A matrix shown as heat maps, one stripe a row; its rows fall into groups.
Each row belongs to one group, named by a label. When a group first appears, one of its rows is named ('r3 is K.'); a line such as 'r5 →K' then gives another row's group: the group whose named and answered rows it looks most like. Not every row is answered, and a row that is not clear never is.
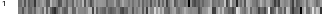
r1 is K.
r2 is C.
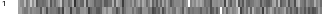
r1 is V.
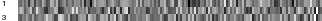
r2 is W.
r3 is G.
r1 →K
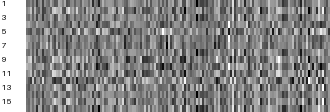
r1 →K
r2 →G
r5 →C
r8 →K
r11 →G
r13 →G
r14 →K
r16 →K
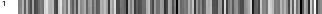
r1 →G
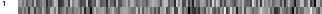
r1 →W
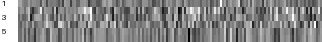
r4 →G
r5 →K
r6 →K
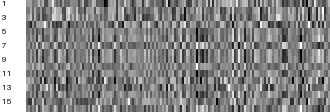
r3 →G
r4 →W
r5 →K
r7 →V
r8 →K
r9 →K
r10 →V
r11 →K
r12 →W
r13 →C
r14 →K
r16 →V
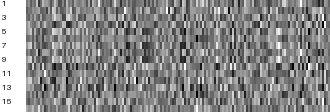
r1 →V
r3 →G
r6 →K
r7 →G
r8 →V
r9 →G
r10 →W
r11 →W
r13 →W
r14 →K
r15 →G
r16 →V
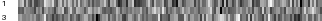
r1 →G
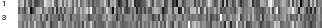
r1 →G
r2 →V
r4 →V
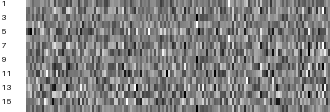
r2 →G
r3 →K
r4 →V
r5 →W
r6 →C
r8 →C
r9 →K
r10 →W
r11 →C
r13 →W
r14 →G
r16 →K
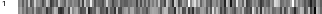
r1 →V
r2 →W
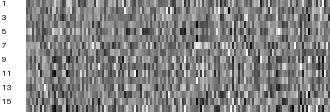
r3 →C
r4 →K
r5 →G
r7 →V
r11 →W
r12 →V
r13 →W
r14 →C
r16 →W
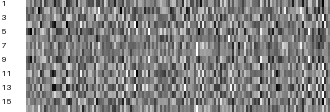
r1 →W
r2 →V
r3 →G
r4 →W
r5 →W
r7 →V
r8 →V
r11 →W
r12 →G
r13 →W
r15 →W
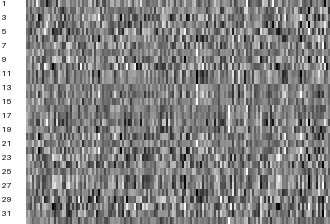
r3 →V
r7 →G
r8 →V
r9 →G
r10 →W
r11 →K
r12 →K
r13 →V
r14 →V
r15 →V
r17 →C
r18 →C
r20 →V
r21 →V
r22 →V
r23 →G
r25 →C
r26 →G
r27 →G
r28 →K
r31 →W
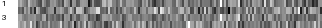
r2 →C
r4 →V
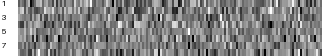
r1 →V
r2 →G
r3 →C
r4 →W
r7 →K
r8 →C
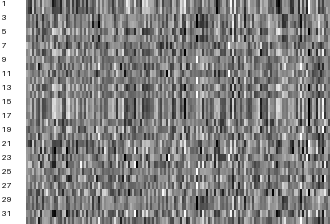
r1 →W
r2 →W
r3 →K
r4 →K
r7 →C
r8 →G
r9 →V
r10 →V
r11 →C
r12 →V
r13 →G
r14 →V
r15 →G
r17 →G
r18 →C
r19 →G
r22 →W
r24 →W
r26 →W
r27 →V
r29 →K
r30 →K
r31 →W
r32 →V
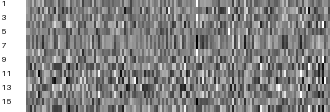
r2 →C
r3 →V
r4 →G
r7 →K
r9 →G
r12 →W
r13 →G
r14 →V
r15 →K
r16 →W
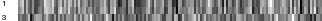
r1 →G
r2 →G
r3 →V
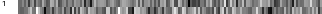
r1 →K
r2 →W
